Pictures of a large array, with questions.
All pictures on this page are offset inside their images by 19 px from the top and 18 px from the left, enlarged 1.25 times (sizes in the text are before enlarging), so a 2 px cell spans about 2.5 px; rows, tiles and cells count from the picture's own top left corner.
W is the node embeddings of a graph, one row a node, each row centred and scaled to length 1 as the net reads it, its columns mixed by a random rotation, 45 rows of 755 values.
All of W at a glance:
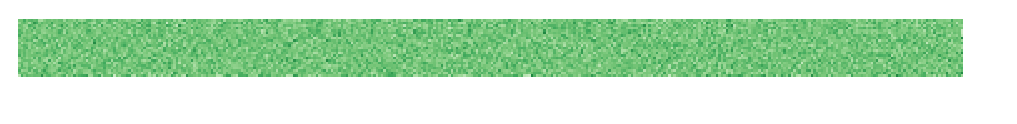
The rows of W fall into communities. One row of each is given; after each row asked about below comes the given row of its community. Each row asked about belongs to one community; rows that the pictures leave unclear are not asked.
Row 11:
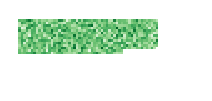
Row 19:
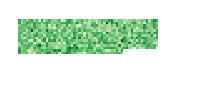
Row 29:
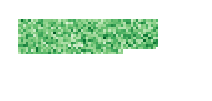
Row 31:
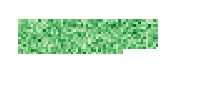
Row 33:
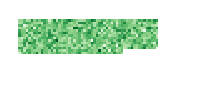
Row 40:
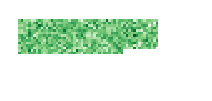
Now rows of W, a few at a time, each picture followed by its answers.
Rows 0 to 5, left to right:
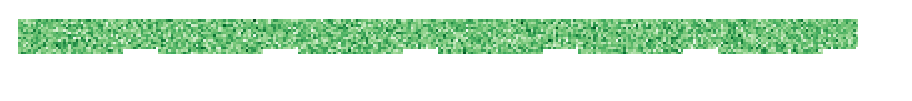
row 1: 11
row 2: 31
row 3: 31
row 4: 19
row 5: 11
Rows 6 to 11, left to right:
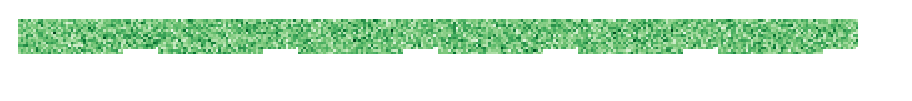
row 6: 29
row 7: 31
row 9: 11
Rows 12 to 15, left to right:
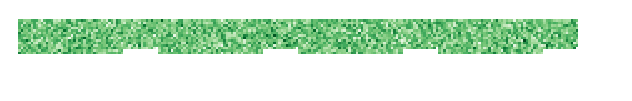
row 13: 29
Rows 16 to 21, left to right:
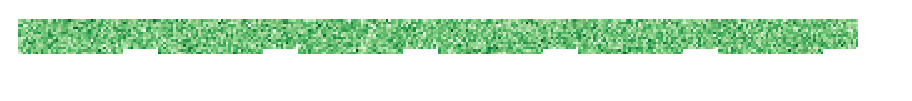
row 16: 33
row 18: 40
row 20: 19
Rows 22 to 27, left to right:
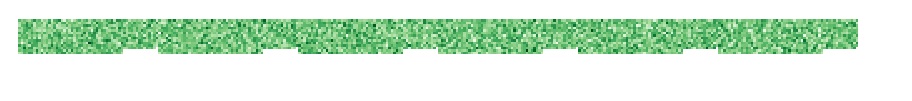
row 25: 11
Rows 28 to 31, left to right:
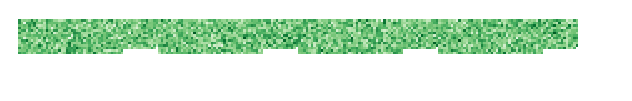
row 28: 19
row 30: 19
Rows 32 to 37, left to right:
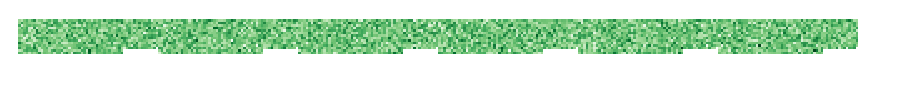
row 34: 40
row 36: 31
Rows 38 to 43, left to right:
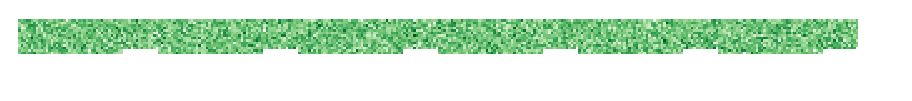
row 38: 11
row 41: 19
